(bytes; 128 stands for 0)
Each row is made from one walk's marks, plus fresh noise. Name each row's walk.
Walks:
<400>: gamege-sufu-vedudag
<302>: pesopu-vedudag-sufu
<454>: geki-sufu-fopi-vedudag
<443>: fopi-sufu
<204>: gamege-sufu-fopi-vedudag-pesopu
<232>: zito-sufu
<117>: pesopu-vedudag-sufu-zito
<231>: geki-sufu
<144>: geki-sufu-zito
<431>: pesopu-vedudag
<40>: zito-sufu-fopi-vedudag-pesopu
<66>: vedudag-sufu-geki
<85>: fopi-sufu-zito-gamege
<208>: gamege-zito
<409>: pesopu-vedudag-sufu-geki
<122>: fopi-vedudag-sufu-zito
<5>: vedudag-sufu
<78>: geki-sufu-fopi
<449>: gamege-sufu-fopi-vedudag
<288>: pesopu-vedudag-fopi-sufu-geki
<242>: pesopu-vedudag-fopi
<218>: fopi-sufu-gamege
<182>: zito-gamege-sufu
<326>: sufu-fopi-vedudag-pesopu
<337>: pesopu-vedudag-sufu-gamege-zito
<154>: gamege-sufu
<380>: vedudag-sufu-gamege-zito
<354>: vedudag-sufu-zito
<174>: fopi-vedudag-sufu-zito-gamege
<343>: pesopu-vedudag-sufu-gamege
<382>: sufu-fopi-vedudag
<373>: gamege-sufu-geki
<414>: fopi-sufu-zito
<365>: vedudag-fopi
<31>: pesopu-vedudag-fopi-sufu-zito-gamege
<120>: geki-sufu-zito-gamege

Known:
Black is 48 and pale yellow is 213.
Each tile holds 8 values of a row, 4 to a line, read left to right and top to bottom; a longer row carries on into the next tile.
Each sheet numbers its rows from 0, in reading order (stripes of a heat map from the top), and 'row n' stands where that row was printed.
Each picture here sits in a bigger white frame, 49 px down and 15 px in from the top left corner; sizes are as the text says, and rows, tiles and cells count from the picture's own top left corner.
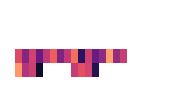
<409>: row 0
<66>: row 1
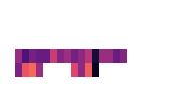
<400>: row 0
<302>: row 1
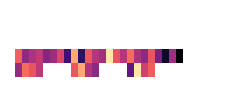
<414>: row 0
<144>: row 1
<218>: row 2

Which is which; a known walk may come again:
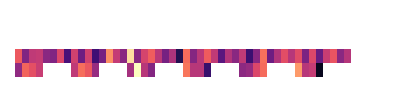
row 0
<414>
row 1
<232>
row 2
<78>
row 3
<288>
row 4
<174>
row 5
<409>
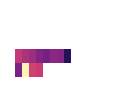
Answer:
<154>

